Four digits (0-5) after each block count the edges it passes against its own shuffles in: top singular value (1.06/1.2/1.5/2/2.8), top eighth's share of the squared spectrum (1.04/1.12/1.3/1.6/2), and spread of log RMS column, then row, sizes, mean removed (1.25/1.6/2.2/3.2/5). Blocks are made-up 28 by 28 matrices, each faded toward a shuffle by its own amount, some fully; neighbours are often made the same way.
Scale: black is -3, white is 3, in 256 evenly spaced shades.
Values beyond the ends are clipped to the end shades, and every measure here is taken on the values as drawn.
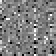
3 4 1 0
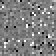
1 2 0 0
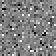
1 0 0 0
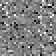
2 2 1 1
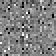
2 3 1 0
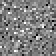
0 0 0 0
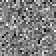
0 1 1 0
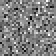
0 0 0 0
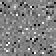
2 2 0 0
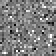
1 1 0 0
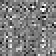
3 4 1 2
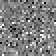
1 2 0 1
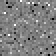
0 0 0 0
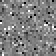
0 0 0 0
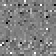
1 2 1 2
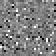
0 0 0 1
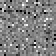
0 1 0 0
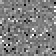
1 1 0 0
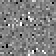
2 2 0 1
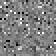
1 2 0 2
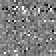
1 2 1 2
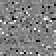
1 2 0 1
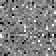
1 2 0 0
